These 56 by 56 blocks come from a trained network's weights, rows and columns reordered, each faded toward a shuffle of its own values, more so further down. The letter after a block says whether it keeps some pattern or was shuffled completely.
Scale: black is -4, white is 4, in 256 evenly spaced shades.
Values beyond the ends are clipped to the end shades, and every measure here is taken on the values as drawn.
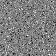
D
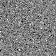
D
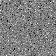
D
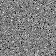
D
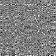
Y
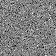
D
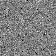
D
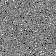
D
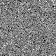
D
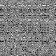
Y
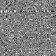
Y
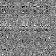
Y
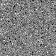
D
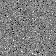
D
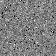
D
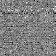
Y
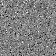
D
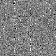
Y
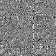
Y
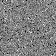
D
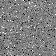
D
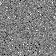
D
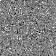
D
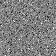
D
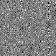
Y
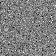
D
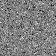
D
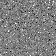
D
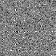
Y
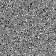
D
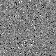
D
